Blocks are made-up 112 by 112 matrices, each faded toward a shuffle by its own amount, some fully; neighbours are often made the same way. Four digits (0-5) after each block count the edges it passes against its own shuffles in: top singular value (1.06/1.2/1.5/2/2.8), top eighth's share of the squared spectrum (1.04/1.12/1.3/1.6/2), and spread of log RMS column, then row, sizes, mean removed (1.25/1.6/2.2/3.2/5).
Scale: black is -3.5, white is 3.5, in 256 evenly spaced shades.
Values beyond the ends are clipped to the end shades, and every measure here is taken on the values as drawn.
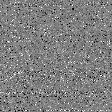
1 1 0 2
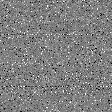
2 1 0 2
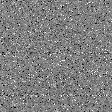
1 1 0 1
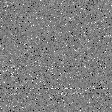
2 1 0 1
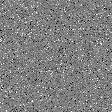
1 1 0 1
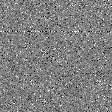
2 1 0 1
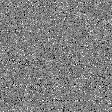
1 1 0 2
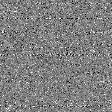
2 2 0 3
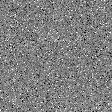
0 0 0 0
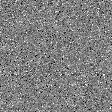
0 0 0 1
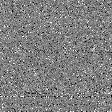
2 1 0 2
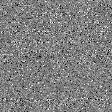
1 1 0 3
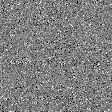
0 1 0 2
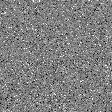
0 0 0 0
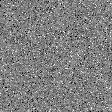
0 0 0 0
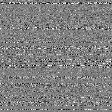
2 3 0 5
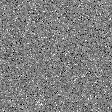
0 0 0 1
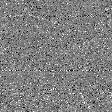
2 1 0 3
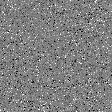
2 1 0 0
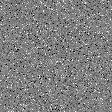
1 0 0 0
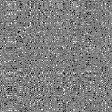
5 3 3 3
